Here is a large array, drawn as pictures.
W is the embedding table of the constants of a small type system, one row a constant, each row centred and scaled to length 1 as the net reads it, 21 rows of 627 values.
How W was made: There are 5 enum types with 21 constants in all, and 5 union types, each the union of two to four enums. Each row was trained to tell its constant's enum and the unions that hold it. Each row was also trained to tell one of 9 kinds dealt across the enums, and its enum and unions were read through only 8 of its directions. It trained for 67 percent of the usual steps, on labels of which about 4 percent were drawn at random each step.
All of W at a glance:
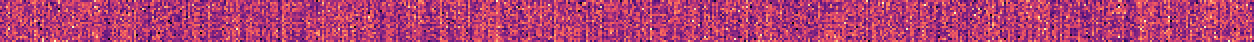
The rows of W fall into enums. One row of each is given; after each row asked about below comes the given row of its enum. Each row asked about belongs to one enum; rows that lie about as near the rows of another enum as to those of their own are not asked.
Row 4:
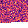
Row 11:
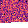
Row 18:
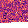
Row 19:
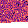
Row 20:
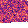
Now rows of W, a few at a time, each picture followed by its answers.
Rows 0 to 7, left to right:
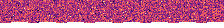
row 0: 19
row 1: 11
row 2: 11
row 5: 11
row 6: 18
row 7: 20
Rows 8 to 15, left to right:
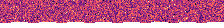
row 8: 18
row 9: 18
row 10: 19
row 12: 20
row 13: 18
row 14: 4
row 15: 20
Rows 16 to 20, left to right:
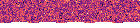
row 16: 20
